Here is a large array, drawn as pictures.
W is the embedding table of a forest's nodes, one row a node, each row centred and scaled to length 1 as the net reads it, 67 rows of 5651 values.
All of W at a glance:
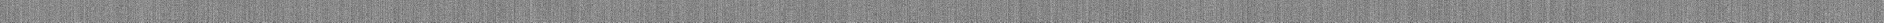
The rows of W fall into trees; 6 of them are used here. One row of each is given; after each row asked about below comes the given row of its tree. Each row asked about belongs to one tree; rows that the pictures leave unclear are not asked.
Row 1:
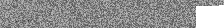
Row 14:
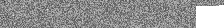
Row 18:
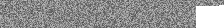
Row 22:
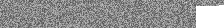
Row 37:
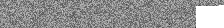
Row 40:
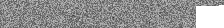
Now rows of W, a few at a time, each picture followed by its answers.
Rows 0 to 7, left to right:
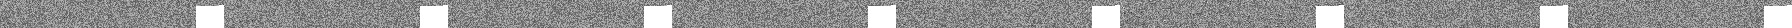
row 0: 22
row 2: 14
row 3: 1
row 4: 18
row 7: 22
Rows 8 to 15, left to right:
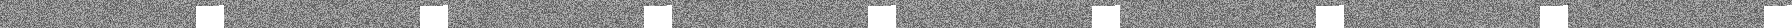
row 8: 14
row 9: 18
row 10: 37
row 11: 1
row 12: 14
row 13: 1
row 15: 22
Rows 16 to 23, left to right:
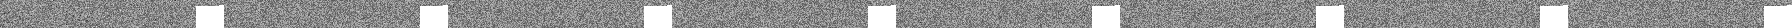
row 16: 14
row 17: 14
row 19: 1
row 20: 14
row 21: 1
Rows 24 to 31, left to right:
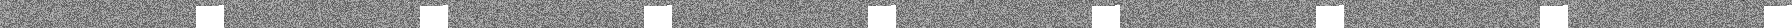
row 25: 22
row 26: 18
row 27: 22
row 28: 18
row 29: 22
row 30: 18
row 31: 1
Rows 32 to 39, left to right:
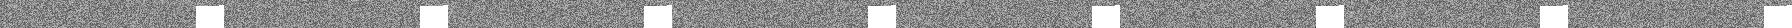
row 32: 14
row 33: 22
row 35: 1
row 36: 18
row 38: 1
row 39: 1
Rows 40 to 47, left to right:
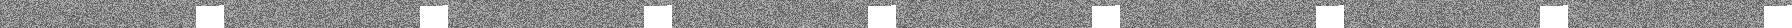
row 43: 14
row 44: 1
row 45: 37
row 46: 40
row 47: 1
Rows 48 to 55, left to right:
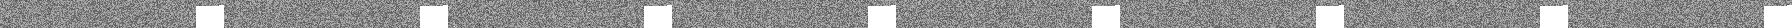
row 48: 1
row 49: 18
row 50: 22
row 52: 14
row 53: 18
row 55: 18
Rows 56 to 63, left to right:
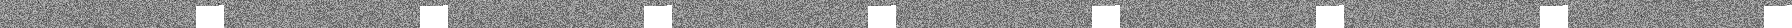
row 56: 18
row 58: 40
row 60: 22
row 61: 22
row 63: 22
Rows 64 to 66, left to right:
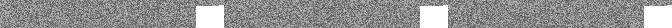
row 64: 1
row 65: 14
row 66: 40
